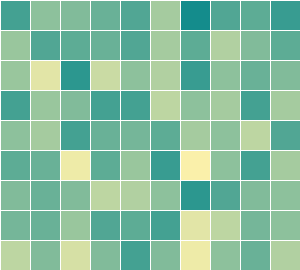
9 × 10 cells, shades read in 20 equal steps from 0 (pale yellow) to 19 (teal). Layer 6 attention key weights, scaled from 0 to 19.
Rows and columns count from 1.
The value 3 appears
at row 9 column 3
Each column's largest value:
15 14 17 15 15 16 19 14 15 16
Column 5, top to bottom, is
14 14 9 15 11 8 6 13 15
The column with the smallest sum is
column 8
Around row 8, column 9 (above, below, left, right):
10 12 5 9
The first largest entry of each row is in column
7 2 3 1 3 6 7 6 5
